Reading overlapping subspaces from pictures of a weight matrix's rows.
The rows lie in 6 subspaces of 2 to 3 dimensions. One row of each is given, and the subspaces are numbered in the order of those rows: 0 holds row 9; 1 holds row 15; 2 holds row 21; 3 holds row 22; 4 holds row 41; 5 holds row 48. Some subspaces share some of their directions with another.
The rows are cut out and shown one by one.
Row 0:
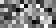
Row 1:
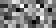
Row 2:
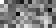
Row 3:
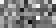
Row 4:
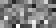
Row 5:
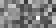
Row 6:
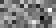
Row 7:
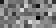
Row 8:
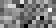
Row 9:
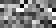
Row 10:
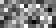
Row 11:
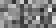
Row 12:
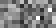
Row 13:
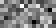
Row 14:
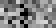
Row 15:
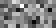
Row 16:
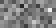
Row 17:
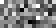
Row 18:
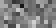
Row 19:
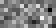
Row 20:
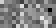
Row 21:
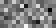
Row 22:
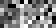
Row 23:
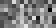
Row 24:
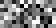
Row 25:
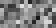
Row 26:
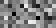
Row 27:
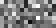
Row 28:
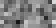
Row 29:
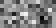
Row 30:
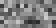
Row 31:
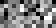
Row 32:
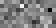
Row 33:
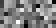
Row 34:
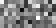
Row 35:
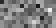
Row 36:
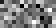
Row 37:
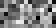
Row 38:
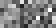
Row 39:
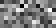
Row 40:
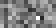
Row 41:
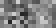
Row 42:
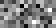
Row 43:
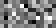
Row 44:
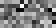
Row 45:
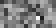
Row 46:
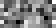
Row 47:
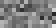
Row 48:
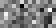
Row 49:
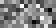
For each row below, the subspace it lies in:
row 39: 0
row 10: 0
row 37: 3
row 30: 3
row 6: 4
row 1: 1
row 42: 4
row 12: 5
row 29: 4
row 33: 3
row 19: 0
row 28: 3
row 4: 1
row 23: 2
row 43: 5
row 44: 0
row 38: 3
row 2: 1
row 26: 5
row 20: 1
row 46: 3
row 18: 1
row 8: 3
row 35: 5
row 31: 5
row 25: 2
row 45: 5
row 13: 1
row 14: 4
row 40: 5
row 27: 5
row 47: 0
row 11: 2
